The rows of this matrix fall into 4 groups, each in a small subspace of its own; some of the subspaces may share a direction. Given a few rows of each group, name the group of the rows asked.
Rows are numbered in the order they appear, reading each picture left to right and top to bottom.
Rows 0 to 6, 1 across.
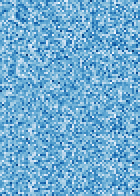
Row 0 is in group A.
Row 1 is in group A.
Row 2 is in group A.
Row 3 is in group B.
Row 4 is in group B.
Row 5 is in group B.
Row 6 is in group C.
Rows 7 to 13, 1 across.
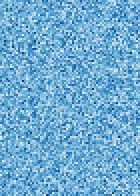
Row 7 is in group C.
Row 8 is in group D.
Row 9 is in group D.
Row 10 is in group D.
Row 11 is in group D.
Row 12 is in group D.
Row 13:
B
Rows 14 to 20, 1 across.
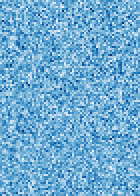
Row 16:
B
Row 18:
A
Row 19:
A
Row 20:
C
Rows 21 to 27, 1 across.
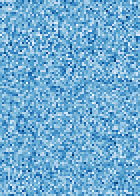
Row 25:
A
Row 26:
B
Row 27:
C
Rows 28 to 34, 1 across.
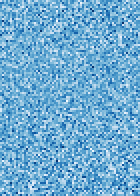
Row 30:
A
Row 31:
D
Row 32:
B
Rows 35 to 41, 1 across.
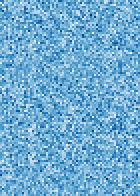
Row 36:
C
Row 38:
D
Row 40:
C
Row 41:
B
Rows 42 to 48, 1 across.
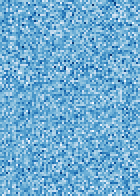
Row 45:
B
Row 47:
B
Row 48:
B
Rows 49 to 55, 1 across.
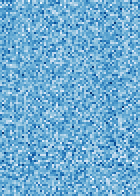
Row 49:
B
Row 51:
A
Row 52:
B
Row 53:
B
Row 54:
C
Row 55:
A
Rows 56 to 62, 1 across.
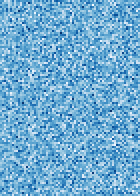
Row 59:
A
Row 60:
B
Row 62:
B
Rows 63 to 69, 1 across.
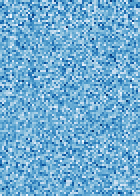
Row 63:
C
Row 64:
A
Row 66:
B
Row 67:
B
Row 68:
D
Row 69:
D
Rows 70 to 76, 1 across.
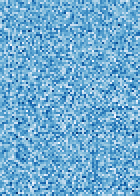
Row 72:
C
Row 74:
A
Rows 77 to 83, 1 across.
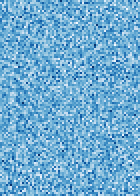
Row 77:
D
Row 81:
A
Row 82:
A
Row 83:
C
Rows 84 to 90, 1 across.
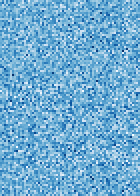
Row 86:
D
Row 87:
C
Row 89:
A
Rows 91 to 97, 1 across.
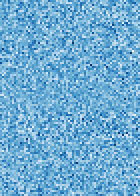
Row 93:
B
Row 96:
D
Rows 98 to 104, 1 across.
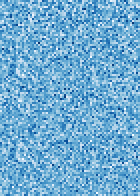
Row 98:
C
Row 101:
D
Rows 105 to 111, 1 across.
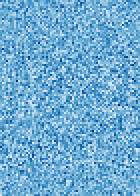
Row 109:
B
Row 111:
D
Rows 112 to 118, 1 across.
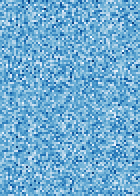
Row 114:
C
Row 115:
A
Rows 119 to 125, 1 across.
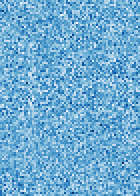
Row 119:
D
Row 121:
B
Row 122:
C
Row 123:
B
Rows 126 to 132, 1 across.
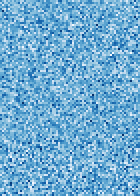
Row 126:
D
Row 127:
A
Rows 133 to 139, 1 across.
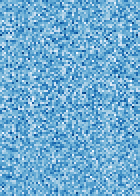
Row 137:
A
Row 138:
A
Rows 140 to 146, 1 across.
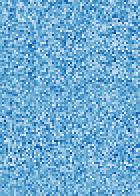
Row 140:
A
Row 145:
C
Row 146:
B
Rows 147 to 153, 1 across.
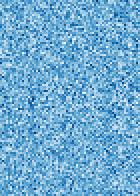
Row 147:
D
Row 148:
D
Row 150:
C
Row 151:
C
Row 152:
B
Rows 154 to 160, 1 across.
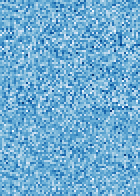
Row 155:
B
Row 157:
A
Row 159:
D
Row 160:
A
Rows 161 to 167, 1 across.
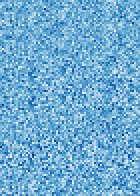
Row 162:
B
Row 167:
A
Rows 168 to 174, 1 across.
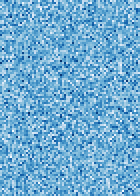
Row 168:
C
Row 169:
B
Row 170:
B
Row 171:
D
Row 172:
B
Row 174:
A
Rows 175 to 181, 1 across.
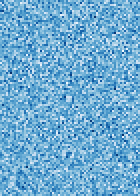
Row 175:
D
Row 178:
D
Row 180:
D
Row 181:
A
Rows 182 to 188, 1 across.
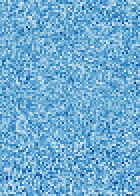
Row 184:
D
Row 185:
D
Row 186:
A
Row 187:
A
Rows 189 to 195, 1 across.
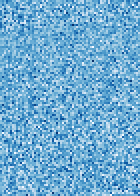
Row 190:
B
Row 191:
C
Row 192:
B
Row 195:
A
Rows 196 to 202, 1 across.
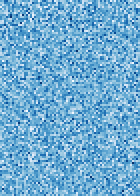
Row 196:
C
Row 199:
D
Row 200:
D
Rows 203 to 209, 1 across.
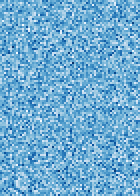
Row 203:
B
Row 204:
B
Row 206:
A
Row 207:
C
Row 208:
C
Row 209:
A
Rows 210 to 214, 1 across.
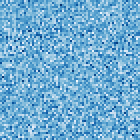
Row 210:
B
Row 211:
C
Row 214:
C
